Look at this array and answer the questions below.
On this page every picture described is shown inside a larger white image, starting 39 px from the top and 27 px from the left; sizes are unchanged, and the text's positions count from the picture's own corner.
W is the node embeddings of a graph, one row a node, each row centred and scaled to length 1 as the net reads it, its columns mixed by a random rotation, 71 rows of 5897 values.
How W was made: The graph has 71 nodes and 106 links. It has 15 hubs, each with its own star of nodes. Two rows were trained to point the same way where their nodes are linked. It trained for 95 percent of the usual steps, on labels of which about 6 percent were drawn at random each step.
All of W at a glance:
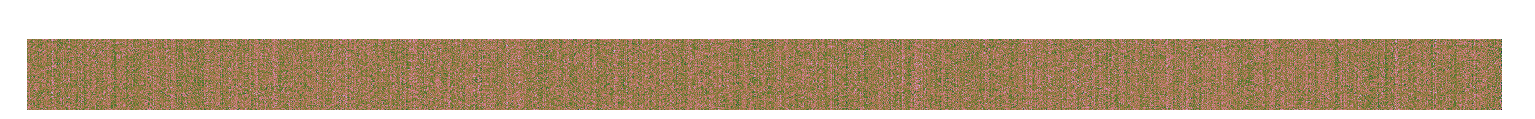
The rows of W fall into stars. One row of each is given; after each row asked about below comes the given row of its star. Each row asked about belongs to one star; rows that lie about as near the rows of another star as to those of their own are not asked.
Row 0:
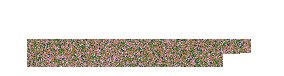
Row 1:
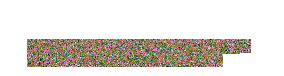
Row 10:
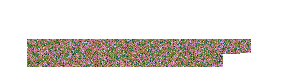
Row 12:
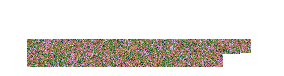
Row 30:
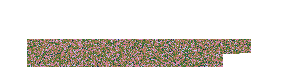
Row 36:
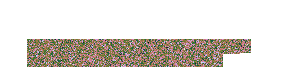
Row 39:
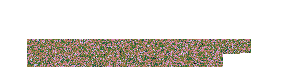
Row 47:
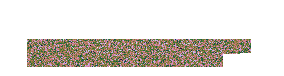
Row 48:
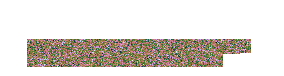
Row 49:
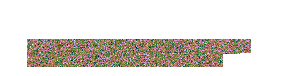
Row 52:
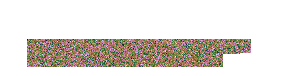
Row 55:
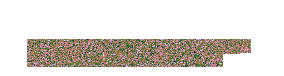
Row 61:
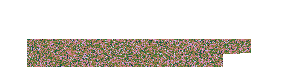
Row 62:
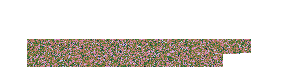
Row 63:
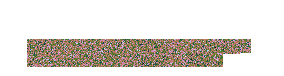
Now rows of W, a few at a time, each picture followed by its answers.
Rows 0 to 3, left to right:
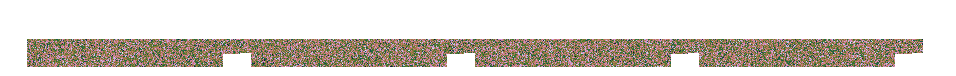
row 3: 10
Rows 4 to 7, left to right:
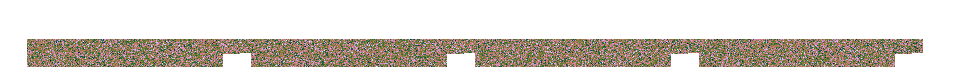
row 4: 52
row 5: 0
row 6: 47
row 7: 1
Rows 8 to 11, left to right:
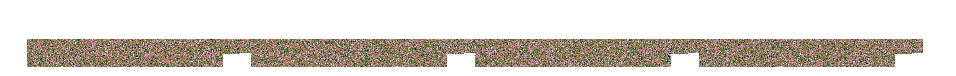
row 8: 1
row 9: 36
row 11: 39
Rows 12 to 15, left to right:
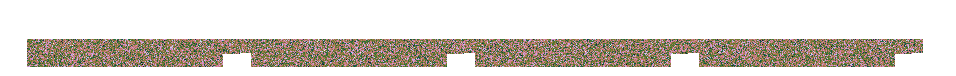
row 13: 55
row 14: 0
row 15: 61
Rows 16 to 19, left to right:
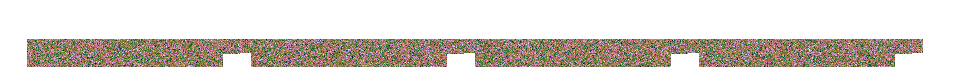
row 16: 55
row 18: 30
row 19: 55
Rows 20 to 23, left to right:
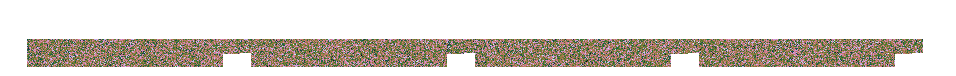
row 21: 10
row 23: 62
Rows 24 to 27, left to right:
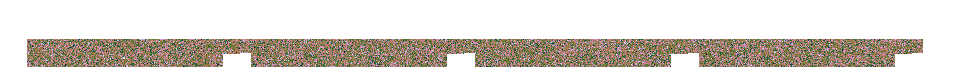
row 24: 47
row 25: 48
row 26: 12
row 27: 49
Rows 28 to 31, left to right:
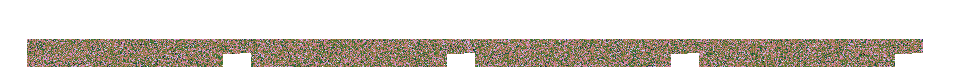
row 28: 63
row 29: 36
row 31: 55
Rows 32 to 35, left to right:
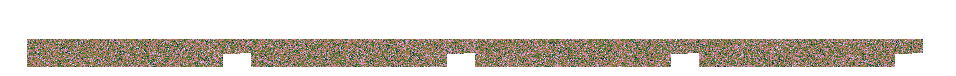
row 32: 48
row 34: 39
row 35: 10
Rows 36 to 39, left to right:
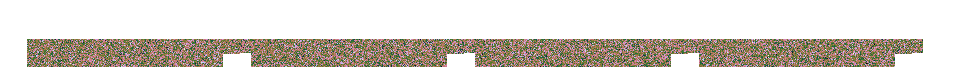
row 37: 36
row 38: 52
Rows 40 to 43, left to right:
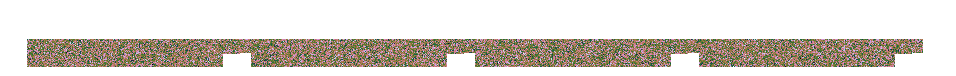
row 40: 0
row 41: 1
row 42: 39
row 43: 12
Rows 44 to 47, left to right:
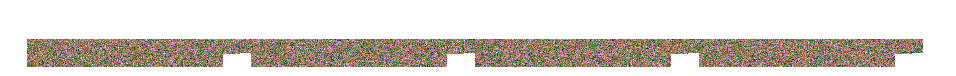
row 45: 10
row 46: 48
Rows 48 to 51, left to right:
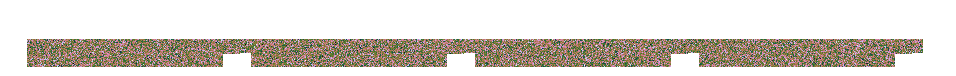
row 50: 39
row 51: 36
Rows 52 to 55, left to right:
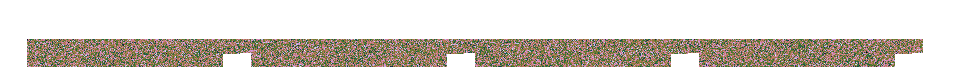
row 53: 1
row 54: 47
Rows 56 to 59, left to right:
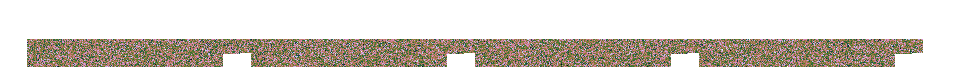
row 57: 0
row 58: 30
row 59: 49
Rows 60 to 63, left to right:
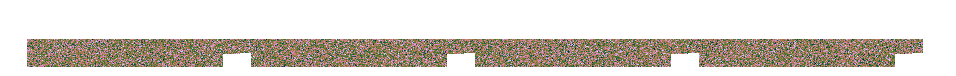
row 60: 55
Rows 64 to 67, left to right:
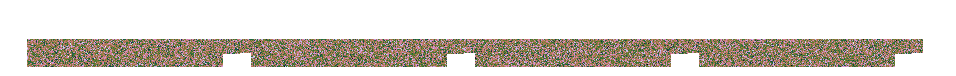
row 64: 10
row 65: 61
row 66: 0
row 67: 30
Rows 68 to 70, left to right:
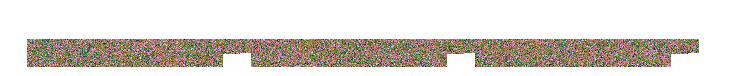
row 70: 62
